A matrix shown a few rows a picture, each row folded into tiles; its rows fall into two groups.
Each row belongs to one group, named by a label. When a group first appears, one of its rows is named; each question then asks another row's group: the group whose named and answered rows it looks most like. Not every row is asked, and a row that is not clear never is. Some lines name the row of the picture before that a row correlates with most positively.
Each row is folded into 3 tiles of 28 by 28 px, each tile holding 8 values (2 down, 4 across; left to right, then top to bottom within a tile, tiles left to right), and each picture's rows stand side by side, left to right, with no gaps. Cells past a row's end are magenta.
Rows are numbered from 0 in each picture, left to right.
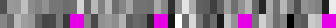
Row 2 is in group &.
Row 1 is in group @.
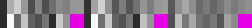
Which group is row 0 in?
&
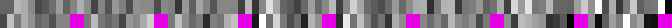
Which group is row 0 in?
&
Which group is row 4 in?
&
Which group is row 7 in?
@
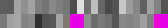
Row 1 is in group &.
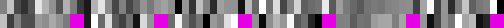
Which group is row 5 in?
@
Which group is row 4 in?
@
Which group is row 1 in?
&
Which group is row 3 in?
@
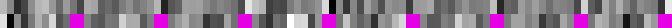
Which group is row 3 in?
@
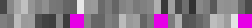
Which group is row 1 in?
@
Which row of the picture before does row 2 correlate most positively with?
4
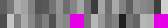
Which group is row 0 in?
&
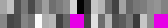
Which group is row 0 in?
@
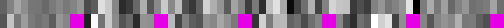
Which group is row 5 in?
@
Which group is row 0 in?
&
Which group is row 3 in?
&
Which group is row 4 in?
@
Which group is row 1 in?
&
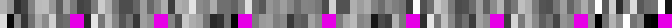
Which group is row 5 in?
&
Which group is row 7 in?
@
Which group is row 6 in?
&
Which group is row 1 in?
&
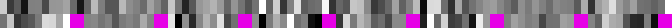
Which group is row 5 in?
&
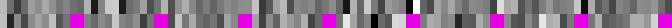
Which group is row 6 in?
@
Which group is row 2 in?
&
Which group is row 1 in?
&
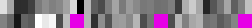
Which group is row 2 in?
&
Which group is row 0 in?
@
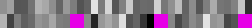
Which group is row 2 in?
@
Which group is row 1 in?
@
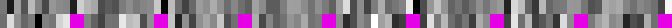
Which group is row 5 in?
&
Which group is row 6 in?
&
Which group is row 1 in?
@
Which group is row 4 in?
@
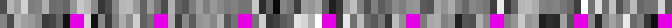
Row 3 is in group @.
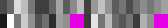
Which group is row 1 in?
&
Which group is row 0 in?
&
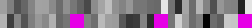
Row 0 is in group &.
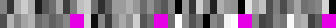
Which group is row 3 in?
@
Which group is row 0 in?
&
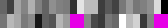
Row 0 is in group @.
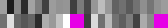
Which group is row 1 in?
&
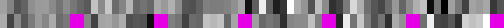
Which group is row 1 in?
@
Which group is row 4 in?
&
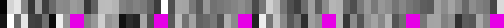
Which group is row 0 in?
&
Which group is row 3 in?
&
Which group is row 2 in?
&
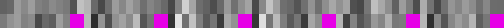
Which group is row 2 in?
&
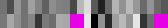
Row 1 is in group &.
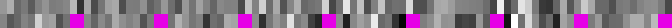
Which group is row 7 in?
@
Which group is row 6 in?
&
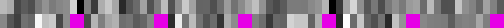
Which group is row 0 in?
@
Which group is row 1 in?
&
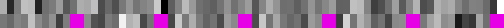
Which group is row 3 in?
&
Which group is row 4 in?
&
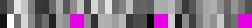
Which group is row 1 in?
@
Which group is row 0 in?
&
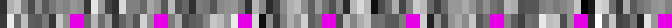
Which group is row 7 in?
&
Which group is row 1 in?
&
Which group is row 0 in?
&
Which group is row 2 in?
@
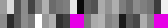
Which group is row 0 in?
@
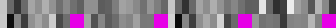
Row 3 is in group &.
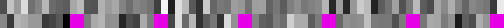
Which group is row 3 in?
@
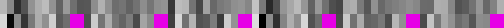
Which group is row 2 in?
&
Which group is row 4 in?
&
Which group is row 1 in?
&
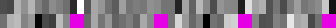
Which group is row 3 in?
@
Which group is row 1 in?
&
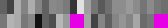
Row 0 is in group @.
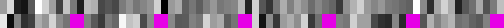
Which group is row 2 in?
@
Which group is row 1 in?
@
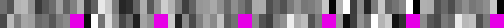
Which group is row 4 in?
@
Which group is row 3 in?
@
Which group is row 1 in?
&
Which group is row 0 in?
&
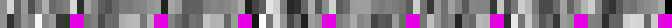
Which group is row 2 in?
@
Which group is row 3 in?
&
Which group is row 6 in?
&
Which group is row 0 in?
@
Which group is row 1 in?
@
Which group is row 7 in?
@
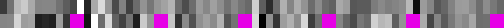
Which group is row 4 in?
@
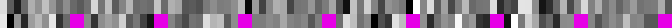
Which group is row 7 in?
@
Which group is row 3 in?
&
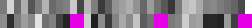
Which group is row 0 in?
@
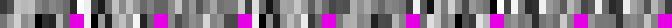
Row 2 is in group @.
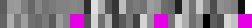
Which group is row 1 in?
&
